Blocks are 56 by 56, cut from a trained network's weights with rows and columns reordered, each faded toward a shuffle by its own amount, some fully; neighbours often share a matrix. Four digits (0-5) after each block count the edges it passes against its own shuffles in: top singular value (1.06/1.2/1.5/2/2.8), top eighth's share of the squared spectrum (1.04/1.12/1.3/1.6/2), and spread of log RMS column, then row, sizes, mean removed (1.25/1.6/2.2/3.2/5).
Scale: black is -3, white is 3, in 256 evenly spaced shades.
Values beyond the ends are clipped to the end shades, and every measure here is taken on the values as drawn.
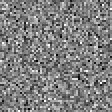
0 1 0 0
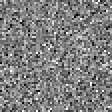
0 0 0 0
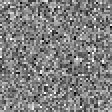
0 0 0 0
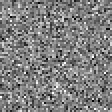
0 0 0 0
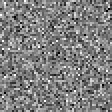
0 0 0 0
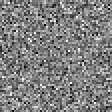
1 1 0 0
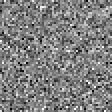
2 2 0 2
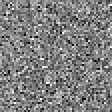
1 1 0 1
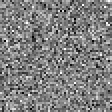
2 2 0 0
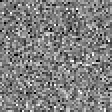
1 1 0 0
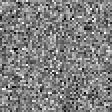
1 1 0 0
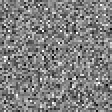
2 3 1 1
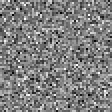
1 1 0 1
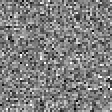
2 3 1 1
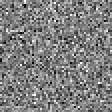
2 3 1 1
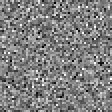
2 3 1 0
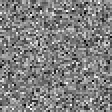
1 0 0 0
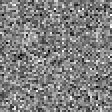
3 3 1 1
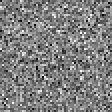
1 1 0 0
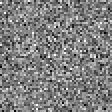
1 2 0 1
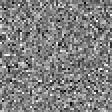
2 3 1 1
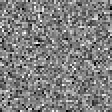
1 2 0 0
